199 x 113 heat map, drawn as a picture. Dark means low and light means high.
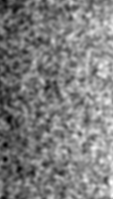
On average the colour sits 50% of the way up the scale. The field is mottled with small blotches. No single row or column stands out from its neighbours. There are no lone odd cells. The field climbs toward the right. No regular stripes run through it.
